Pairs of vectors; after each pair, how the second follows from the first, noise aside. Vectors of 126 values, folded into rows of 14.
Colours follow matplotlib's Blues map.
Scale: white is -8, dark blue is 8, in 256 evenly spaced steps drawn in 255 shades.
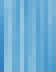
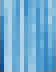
scaled up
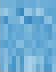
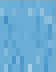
partly zeroed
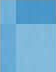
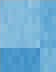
reversed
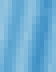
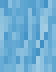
sign-scrambled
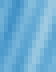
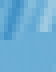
partly zeroed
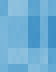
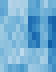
scaled up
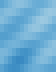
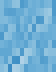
sign-scrambled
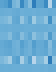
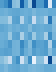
scaled up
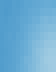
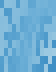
sign-scrambled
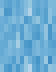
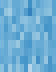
sign-scrambled
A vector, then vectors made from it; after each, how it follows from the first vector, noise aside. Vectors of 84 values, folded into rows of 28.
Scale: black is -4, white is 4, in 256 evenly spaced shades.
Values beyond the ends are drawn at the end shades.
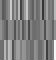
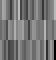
sign-scrambled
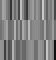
negated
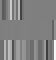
partly zeroed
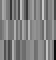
negated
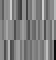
sign-scrambled
